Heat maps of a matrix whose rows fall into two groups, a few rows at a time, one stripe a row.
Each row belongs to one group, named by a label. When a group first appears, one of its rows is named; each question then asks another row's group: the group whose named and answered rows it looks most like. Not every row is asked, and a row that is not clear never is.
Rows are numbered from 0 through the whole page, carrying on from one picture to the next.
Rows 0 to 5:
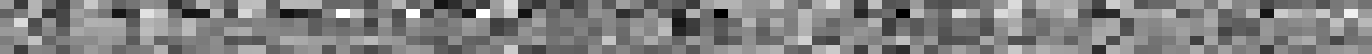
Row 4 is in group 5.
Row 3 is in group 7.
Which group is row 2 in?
7
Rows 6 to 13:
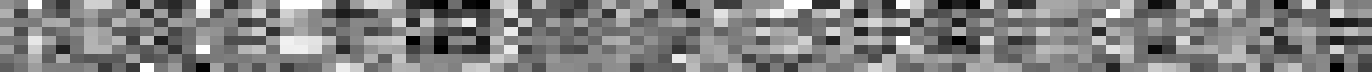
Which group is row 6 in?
5
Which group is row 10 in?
5
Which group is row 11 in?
5
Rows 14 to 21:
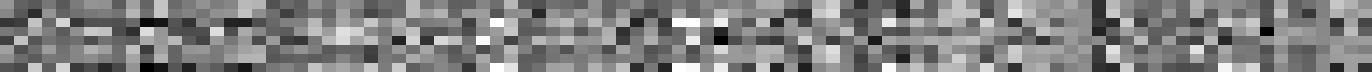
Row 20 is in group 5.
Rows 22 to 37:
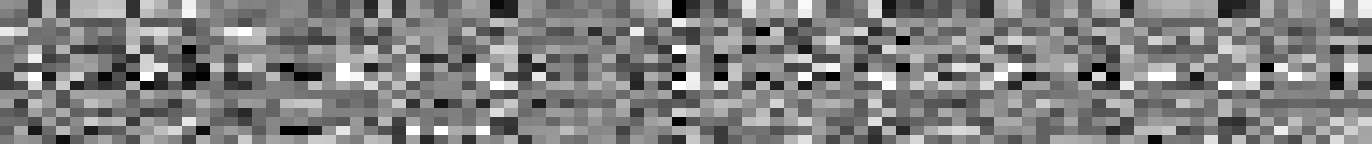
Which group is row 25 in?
7
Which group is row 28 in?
5
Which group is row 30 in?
5
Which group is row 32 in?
7
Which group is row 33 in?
5
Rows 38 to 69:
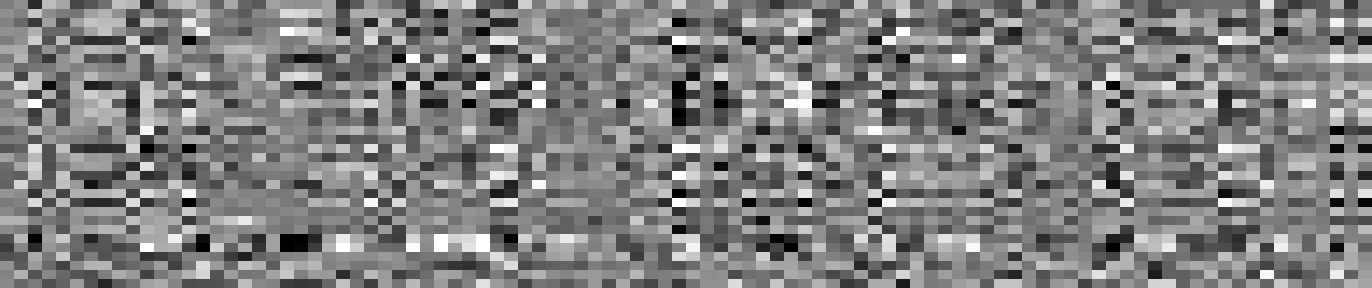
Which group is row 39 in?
5
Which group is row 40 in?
7
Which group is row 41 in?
5
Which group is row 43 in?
7
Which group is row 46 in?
5
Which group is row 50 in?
7
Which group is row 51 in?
7
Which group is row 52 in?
5
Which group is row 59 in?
7
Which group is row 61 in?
7
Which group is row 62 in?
7
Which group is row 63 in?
7
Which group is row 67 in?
5
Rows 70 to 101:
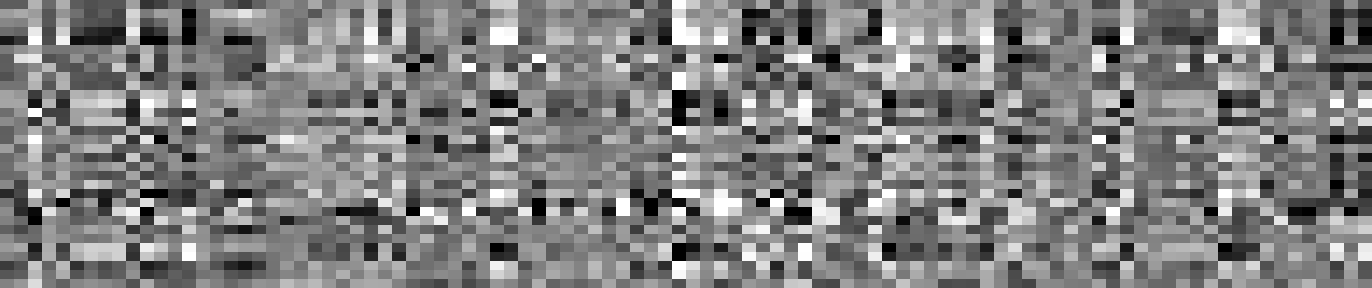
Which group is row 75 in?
5
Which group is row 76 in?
5
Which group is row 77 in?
5
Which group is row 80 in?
7
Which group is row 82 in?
5
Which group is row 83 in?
7
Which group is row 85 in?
5
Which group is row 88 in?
5
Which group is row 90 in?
5
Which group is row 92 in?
5
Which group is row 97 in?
7
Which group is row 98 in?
7
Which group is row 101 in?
5
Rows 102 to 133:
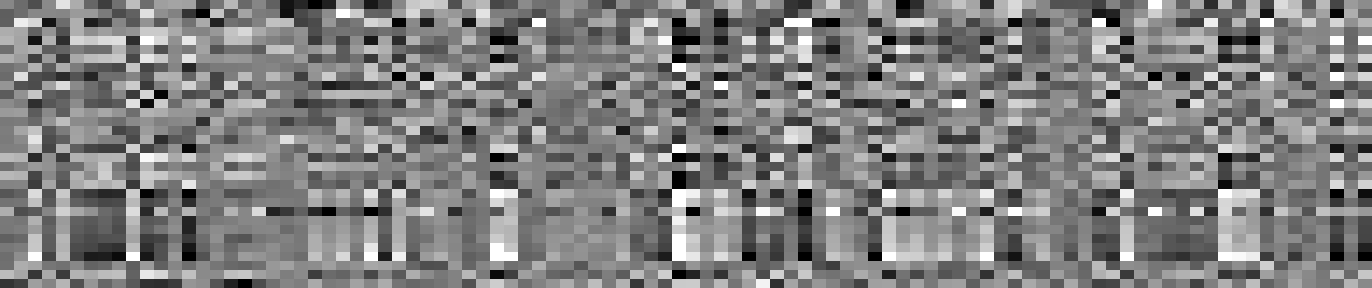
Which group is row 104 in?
5
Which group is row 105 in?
7
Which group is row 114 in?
7
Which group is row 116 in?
5
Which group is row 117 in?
5
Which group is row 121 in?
7
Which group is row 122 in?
7
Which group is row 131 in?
5
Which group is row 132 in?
7
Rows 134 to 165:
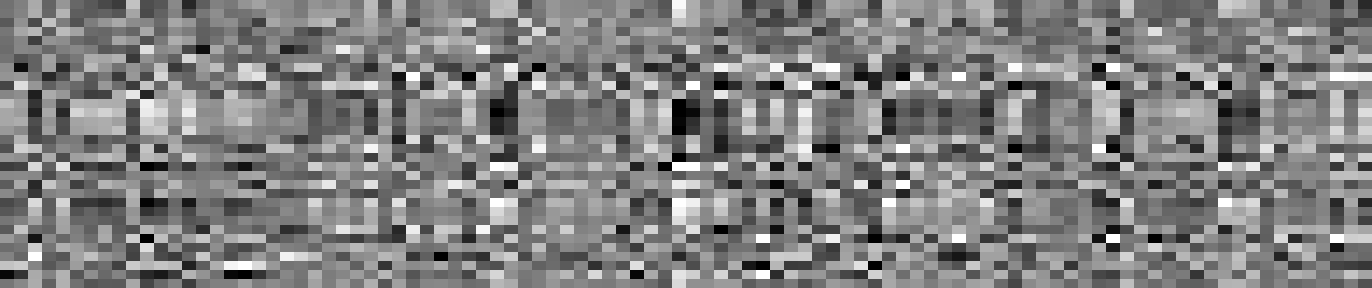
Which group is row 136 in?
5
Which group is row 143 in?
5
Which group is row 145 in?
7
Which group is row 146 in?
7
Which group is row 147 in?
7
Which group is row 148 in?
7
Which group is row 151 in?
7
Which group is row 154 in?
5
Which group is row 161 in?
5
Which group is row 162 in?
5
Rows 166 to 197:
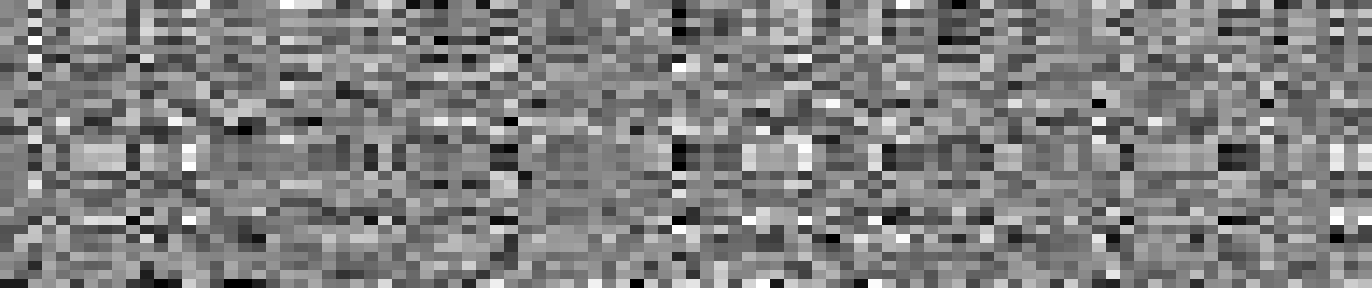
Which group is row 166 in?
5
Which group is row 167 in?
7
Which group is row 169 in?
7
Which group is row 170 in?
5
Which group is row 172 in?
5
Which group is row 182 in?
7
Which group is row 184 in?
7
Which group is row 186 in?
5
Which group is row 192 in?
5
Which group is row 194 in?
7
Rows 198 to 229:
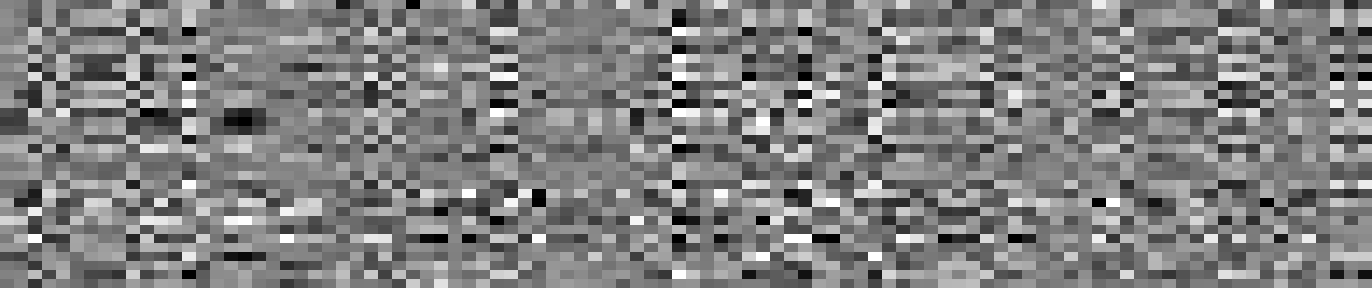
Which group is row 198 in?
5
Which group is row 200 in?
7
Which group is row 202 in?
5
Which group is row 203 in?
7
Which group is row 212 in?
7
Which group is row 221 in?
5
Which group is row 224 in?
5
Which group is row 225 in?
7
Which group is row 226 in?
7
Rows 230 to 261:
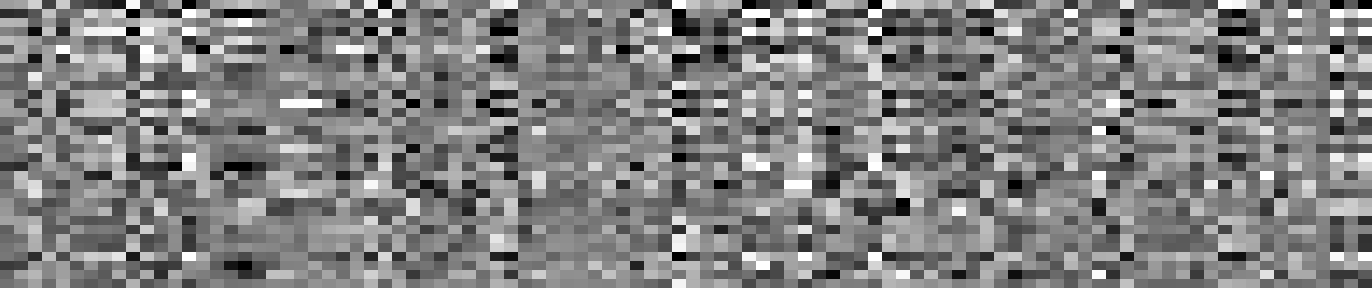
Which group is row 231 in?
7
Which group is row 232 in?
7
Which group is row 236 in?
7
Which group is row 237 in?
7
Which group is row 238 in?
5
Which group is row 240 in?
7
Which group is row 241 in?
5
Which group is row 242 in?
7
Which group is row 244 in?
5
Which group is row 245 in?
7
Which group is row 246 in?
5
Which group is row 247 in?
7
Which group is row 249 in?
5
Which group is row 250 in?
5
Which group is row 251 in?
5
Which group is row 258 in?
7
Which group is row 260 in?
5
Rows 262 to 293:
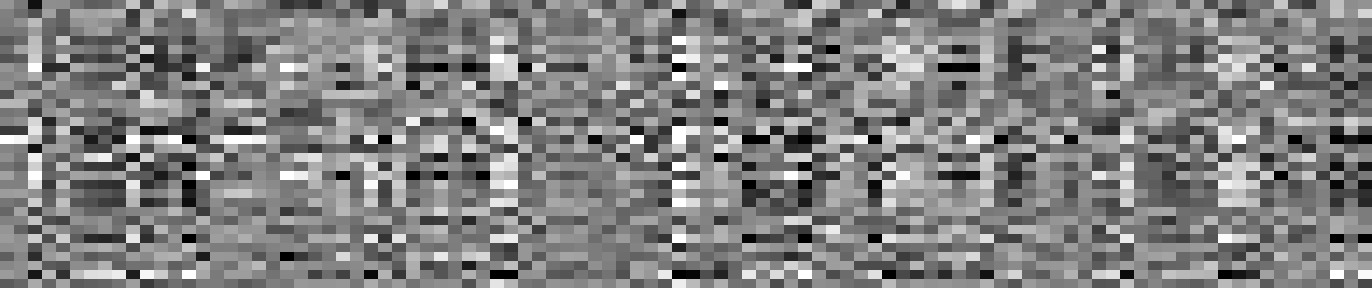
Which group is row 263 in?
7
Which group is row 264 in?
5
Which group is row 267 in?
5
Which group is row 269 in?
5
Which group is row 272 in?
5
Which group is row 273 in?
7
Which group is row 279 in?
5
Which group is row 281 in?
5
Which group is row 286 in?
5
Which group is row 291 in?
5
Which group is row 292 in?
7
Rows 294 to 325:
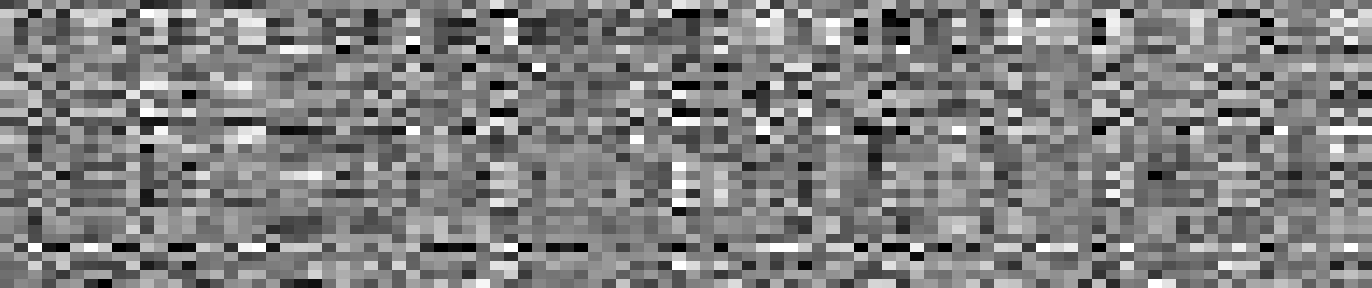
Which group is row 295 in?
7
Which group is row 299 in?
5
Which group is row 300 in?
7
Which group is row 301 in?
5
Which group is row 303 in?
7
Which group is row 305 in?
5
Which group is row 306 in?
7
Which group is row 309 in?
7
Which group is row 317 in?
7
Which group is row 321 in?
5
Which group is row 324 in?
5
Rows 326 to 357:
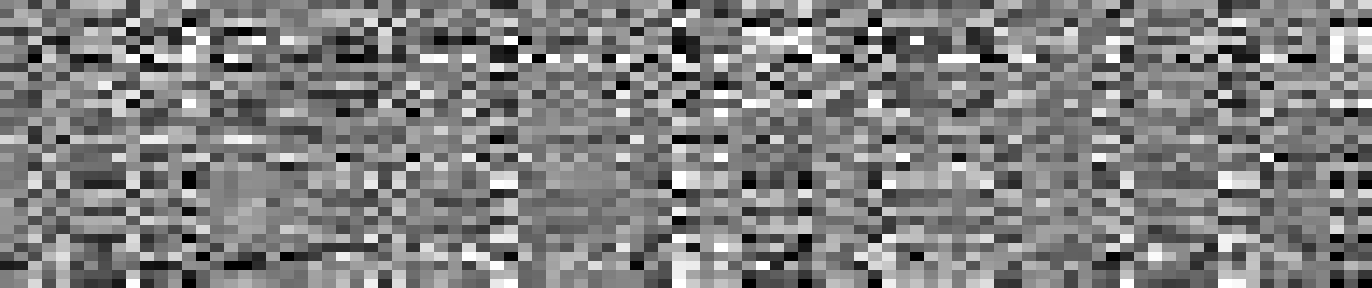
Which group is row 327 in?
5
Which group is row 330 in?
5
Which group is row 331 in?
7
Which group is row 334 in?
7
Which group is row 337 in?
7
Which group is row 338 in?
5
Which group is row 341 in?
7
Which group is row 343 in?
5
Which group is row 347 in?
7
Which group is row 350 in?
7
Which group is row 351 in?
5
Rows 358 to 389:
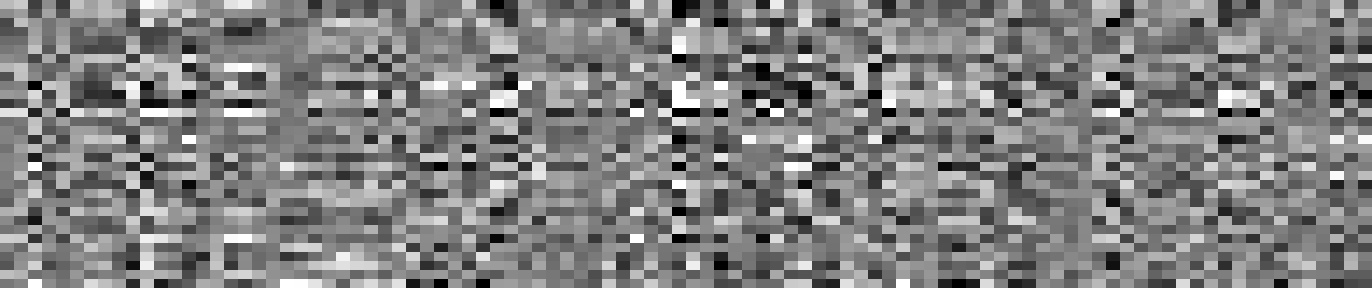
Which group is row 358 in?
7
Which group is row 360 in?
5
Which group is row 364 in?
7
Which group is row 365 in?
7
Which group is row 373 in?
7
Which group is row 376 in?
5
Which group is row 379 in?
5
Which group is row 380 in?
5
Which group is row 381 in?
7
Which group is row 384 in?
7
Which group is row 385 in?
5
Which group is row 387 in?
5
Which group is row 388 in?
7
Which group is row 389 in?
5
